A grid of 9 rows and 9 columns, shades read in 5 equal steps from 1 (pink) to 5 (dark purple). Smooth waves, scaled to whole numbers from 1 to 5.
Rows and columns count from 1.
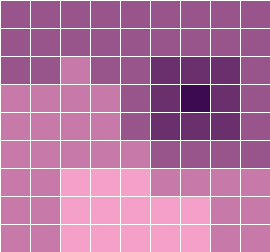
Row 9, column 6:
1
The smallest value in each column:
2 2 1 1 1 1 1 2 2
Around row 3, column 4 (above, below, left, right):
3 2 2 3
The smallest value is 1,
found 13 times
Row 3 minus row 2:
0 0 -1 0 0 1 1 1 0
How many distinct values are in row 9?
2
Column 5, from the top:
3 3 3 3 3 2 1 1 1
